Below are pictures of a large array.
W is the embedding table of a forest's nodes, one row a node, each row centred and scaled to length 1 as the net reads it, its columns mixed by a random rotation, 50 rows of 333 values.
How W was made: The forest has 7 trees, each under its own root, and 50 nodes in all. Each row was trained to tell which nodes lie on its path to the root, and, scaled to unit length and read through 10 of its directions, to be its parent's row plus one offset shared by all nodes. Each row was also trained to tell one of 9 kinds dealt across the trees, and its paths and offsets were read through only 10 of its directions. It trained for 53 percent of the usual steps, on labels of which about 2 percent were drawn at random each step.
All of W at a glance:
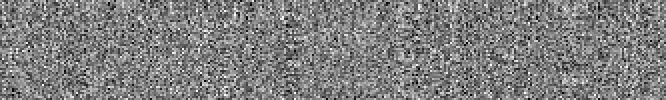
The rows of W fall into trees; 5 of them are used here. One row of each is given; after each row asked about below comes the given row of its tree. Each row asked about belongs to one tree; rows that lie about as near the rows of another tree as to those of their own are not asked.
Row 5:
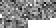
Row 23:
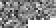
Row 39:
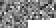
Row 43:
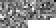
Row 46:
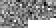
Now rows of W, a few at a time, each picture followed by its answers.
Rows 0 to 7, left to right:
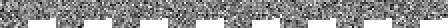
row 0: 23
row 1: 5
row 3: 5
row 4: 5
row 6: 39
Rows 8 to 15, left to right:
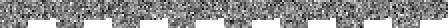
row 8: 5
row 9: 46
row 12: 39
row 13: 5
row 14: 43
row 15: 39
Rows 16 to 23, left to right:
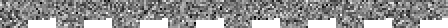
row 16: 23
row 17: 39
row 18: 43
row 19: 5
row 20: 43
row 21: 39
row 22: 43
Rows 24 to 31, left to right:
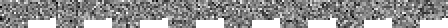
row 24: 39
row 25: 39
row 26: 39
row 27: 46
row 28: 5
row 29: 5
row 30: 23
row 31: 43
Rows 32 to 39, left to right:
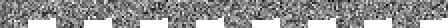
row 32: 23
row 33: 46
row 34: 43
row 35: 39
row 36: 43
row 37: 39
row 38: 23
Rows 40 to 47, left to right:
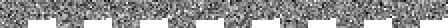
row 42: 39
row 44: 5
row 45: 5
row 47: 23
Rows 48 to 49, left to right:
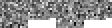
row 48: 23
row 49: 5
